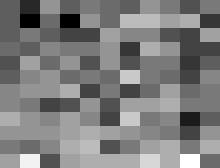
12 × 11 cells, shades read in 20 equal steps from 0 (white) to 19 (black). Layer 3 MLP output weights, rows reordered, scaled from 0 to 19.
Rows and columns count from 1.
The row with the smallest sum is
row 12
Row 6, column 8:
10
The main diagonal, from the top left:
12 19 12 10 13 11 14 7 9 14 6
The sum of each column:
121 119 120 120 113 119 107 95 103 138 124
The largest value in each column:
13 19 14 19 14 14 15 11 13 17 15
